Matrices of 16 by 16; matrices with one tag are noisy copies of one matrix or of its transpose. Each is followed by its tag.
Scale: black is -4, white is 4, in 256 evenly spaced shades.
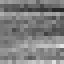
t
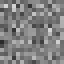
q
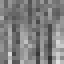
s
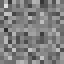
q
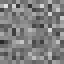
q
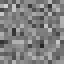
q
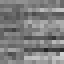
s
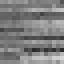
s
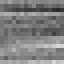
t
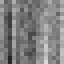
t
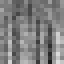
s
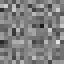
q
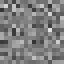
q
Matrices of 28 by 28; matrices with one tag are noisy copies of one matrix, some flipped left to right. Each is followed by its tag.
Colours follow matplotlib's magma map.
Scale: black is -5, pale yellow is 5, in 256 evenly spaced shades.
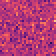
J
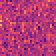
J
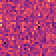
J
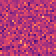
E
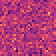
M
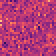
J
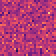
M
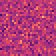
E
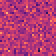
M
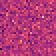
E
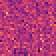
M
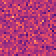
E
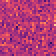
J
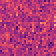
J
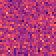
M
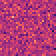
E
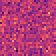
M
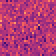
J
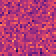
M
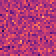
E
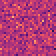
E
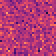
M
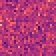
J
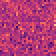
J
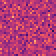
E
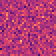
E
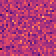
E
